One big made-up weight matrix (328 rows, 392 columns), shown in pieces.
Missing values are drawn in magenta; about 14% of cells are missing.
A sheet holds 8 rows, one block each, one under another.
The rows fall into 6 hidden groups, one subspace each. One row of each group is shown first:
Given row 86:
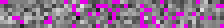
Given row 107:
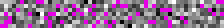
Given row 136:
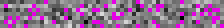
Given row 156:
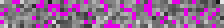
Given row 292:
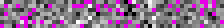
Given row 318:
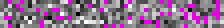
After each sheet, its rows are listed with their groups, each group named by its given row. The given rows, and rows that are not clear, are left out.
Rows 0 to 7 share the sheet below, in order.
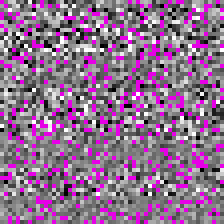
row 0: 318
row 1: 318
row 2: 107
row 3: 136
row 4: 136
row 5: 107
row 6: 156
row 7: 86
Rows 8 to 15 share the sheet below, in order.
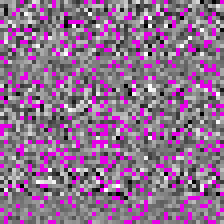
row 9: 156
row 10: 136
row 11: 292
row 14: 107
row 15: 292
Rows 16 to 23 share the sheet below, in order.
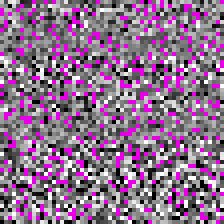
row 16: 136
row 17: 292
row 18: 107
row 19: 156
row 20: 136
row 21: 136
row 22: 292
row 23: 107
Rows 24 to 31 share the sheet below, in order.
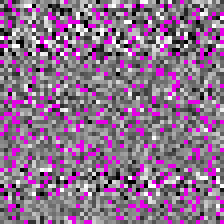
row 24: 136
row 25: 107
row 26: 107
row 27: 318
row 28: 292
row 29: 318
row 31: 292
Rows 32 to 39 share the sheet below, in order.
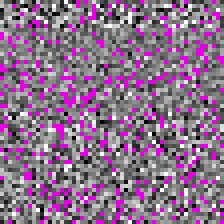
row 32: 107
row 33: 107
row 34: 136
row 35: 292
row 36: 136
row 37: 136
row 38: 107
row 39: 107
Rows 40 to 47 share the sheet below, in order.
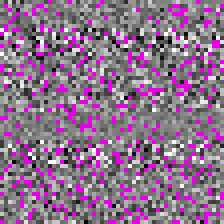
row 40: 292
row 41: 107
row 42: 86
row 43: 292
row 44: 318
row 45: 318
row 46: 136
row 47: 136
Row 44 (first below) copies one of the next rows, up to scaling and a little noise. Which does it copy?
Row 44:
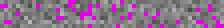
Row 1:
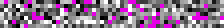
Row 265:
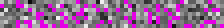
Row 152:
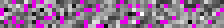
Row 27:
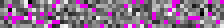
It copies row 1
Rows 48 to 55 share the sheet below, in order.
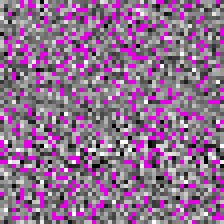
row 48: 318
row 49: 86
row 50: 107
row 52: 107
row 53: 292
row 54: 107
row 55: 292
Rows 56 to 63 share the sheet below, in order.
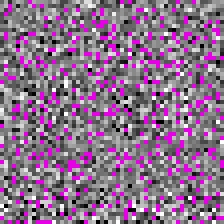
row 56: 318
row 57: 107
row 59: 107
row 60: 107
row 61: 156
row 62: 318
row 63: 318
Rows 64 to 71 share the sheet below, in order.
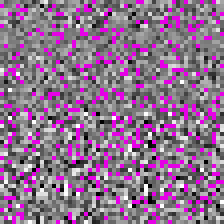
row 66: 86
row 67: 136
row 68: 136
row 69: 292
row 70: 156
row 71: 292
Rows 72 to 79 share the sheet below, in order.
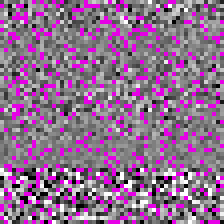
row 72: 86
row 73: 107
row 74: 107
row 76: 107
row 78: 107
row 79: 318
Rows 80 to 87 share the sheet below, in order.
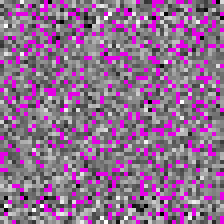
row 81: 86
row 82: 107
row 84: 318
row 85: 136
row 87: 318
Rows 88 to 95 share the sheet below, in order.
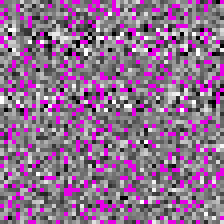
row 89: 136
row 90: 107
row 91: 86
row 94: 318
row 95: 292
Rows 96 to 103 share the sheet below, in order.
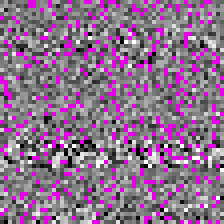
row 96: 318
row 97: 292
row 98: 292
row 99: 318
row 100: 136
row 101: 318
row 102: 156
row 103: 156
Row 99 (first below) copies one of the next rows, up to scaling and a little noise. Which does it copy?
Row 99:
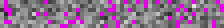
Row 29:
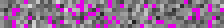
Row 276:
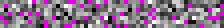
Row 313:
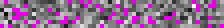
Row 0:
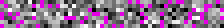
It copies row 313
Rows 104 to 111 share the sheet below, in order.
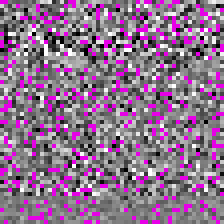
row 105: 136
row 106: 86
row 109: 136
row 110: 292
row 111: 292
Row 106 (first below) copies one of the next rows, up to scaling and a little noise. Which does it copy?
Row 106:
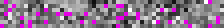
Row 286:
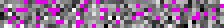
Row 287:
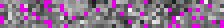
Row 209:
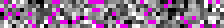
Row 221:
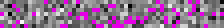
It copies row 287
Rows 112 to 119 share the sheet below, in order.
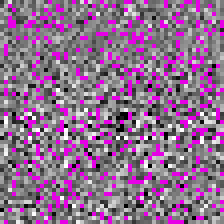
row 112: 292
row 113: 86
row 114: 318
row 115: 318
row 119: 136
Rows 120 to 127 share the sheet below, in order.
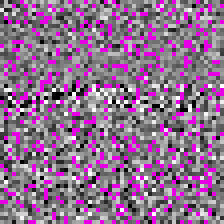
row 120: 318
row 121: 107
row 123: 86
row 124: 136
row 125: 86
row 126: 318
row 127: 292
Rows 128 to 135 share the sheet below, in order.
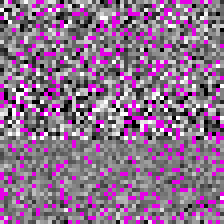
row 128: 318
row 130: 107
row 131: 156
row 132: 292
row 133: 86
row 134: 318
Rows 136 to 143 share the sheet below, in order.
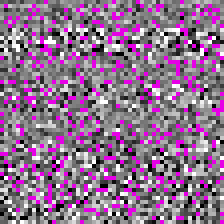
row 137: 107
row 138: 292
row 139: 318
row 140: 107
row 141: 156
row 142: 318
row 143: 86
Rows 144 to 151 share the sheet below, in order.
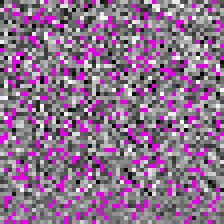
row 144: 318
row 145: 136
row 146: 292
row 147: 292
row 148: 107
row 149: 292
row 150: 292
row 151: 318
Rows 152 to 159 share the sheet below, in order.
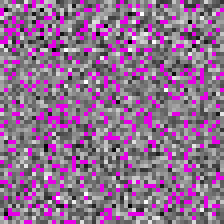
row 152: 318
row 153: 318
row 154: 318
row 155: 107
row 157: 136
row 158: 136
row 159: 318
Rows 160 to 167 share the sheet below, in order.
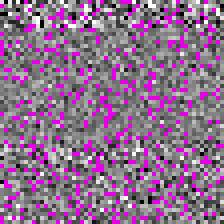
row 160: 292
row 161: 86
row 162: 292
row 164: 107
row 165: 136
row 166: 136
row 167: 292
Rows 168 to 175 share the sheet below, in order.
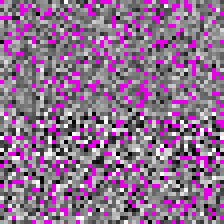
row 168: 107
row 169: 136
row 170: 107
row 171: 107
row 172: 107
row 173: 107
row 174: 107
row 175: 292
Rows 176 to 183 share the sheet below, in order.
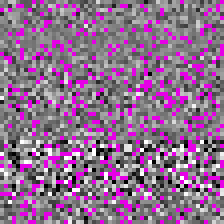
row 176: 136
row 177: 86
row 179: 136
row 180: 318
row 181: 136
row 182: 107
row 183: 136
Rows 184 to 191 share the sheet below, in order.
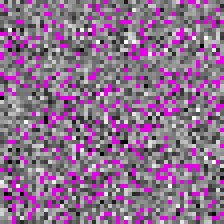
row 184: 292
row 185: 292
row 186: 156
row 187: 136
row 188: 136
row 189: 292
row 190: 86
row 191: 86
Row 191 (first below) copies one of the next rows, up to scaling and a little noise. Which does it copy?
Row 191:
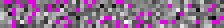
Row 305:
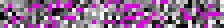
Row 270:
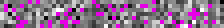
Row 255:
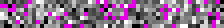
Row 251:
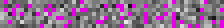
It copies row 251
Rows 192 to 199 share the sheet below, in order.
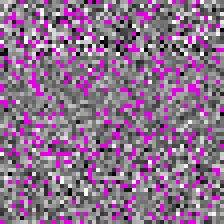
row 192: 107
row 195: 86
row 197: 136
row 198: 136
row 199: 86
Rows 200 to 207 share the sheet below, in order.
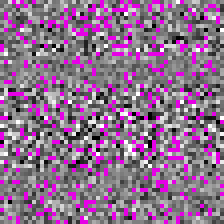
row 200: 292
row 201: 156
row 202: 136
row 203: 136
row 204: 292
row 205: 292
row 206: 318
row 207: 136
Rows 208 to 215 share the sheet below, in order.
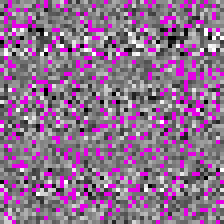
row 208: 136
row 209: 86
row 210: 318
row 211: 136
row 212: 107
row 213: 136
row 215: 86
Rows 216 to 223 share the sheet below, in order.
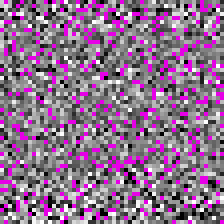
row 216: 107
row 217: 318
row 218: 107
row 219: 107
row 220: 156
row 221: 86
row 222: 292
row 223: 318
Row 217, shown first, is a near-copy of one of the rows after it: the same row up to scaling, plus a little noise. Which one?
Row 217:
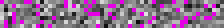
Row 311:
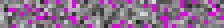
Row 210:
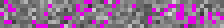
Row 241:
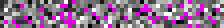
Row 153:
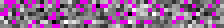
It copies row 311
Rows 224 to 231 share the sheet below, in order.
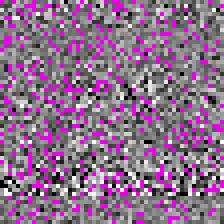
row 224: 107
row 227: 292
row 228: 136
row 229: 156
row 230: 86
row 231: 107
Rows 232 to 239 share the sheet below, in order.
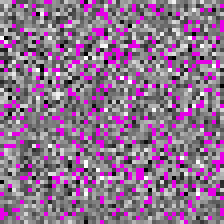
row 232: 107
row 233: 318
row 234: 107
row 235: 86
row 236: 292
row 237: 136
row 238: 136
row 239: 136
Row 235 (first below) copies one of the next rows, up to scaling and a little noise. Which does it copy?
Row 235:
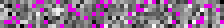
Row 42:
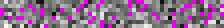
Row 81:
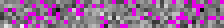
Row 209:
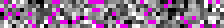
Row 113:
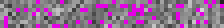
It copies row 113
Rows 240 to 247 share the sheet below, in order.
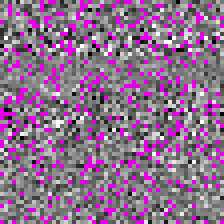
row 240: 292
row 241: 318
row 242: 292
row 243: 86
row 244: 86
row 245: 318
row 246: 107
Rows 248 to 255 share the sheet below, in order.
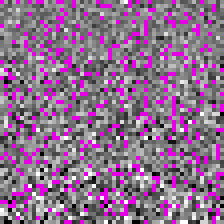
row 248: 292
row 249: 107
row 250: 86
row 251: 86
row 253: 107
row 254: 318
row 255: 86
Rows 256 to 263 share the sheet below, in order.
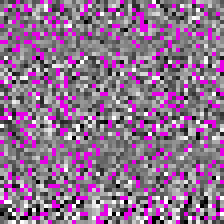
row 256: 136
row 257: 292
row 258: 86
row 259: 107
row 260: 136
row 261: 156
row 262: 107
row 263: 86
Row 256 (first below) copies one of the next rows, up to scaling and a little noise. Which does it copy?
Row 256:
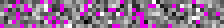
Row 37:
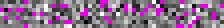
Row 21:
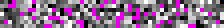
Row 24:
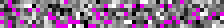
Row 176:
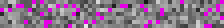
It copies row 37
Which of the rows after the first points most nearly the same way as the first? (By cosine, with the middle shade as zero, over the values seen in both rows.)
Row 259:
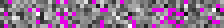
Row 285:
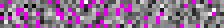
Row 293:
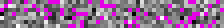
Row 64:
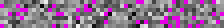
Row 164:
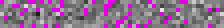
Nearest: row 285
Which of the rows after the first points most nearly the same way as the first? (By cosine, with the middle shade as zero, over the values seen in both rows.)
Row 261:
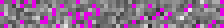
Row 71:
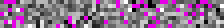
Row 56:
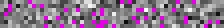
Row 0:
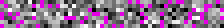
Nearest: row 56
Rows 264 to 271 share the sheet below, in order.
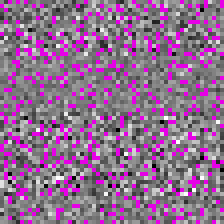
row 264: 86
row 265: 318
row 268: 107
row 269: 292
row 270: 86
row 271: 136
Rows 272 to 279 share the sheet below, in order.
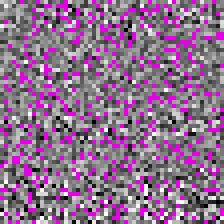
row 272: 107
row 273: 292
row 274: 107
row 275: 107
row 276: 318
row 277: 292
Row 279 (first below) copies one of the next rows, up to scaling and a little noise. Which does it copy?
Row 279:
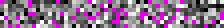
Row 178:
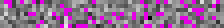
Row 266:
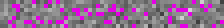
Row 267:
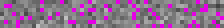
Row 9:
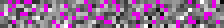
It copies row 267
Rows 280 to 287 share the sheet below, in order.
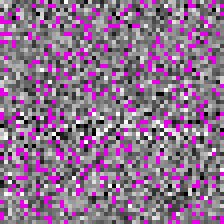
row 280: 107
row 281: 136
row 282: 107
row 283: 107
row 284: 156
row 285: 107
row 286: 86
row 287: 86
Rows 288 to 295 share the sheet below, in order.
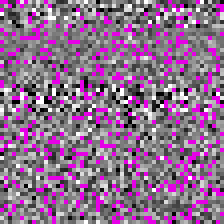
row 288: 136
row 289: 292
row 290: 136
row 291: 107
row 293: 136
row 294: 318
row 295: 318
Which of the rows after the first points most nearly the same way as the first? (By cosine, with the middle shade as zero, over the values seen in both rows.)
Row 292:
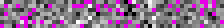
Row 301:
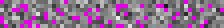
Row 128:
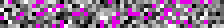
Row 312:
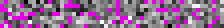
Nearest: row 312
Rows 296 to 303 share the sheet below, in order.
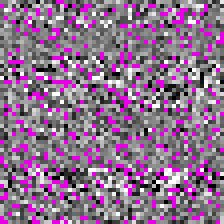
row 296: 318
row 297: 107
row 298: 107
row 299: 86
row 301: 107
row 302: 86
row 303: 107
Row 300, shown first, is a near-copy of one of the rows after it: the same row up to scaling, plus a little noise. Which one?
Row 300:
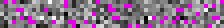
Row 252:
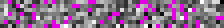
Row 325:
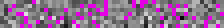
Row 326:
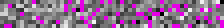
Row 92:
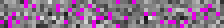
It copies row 92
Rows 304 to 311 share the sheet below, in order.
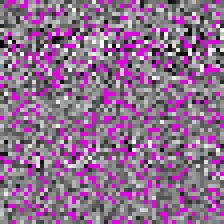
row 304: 107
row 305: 86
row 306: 318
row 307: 318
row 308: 107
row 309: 292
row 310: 86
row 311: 318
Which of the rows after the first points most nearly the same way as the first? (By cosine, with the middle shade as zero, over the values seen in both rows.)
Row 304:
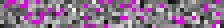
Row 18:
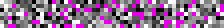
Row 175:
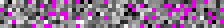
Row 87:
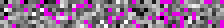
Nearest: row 87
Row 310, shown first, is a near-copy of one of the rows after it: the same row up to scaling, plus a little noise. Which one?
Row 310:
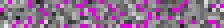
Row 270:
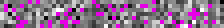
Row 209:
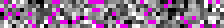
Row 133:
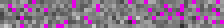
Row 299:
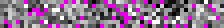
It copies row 209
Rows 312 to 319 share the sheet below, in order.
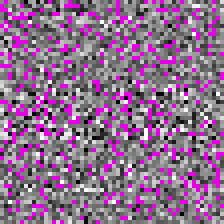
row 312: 318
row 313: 318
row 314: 107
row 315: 107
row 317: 107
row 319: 136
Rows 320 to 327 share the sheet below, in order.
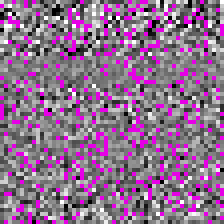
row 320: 86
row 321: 292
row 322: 292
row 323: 107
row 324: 292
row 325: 156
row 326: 156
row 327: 318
